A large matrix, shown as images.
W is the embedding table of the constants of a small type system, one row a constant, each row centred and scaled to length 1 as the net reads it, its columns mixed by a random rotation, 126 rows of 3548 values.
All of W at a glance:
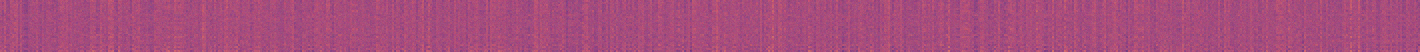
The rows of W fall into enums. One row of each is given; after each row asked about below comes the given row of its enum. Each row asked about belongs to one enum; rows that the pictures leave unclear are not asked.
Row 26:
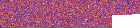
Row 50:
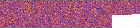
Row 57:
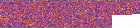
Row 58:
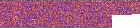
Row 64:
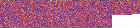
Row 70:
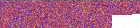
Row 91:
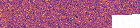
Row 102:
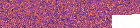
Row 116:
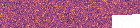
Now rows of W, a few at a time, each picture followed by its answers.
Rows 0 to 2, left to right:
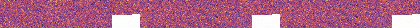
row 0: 64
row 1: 91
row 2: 91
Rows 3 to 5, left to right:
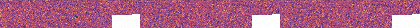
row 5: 70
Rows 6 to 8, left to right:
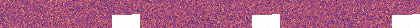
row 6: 64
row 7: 102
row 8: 102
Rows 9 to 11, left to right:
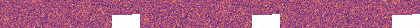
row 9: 70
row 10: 70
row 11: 116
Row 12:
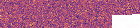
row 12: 57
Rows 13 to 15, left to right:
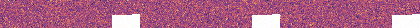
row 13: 64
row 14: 116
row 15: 57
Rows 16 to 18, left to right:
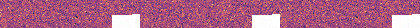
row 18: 91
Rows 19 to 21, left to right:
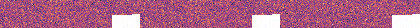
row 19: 64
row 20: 64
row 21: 26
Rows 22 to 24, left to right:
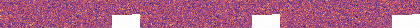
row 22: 57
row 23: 57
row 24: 91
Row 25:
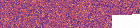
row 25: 70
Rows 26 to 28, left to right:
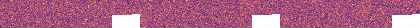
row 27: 91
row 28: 70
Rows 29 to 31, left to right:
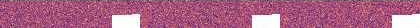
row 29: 26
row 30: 91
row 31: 70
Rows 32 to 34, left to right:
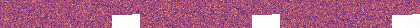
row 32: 70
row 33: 50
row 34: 102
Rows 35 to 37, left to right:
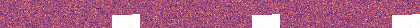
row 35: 50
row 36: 58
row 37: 26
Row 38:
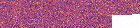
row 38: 58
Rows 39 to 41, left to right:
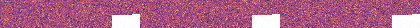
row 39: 70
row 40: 116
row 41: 50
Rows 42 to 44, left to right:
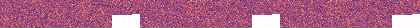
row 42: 70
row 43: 64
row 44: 64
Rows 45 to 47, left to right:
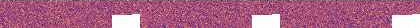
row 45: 64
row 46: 91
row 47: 102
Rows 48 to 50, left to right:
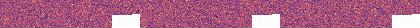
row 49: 91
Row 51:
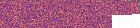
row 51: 58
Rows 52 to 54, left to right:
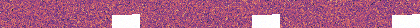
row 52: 102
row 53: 116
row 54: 64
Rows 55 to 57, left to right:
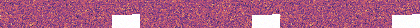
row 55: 57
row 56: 70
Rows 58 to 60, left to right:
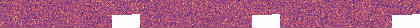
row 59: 26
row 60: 70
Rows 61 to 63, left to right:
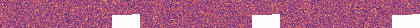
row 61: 116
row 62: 58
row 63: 50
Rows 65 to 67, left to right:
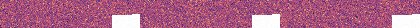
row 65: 26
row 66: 64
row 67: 91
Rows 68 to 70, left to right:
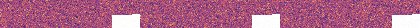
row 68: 91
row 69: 57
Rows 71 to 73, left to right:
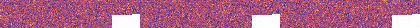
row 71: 57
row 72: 70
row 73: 116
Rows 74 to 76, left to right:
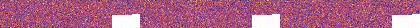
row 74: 26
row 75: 64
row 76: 70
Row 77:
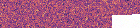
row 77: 116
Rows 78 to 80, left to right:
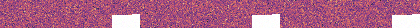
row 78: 50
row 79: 26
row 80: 64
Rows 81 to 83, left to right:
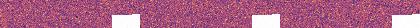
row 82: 26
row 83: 70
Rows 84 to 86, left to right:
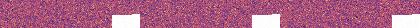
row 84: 102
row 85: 50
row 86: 91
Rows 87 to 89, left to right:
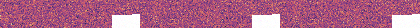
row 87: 57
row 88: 58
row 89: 58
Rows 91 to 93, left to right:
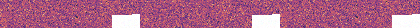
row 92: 70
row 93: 91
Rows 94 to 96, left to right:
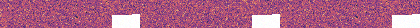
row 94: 91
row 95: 116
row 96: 91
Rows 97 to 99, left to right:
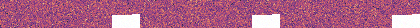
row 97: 26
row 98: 64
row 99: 50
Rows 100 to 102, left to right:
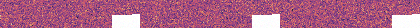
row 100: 57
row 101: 58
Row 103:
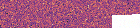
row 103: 26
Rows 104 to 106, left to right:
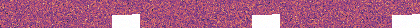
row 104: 26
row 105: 102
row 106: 58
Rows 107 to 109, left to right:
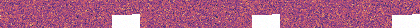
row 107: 57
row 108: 91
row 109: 70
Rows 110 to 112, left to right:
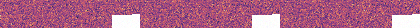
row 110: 57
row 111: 70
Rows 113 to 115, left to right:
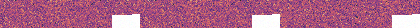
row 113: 64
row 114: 64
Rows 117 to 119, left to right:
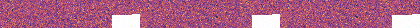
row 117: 102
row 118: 91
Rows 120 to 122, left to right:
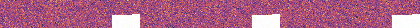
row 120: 64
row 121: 50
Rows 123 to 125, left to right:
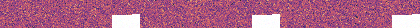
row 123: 50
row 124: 64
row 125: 91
